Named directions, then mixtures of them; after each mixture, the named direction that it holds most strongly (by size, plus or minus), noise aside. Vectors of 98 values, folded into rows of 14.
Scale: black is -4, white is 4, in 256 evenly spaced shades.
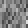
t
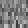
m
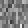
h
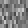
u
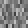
u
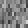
t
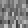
m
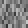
t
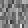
h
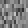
u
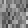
t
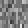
h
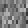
t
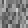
t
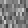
u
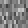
u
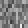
h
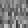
m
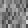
t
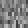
m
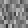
u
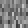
m
